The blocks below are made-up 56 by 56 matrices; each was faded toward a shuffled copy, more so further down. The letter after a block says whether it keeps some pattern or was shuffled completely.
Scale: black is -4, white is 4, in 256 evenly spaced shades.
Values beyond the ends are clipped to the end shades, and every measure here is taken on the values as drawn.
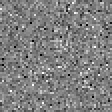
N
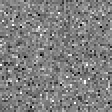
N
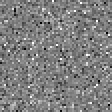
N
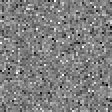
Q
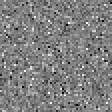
N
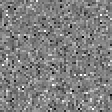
Q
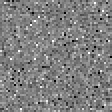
Q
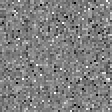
N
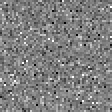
Q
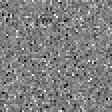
N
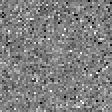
Q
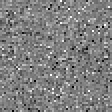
N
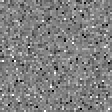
Q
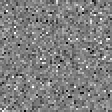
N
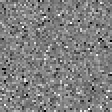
Q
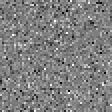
N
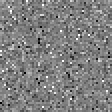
N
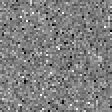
Q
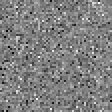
Q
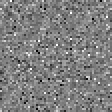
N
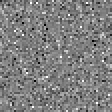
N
